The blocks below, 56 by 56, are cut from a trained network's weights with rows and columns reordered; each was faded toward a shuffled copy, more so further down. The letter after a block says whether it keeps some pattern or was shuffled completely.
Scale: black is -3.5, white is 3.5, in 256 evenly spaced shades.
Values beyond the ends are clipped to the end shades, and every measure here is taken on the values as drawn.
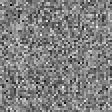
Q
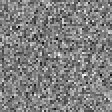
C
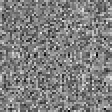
Q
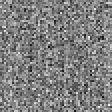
Q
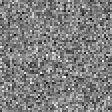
C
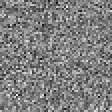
C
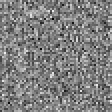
Q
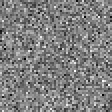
C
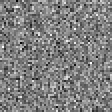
Q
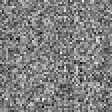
Q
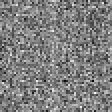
Q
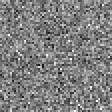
C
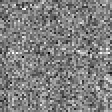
Q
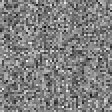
Q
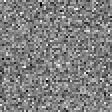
C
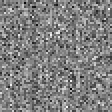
Q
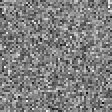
C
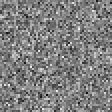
C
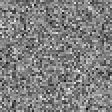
C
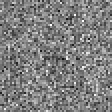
Q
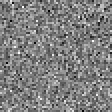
C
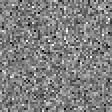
C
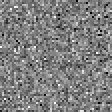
C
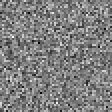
C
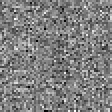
Q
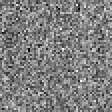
Q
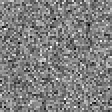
C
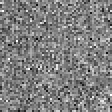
Q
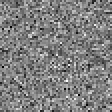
C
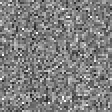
Q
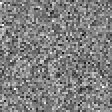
C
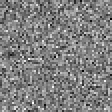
C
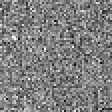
Q
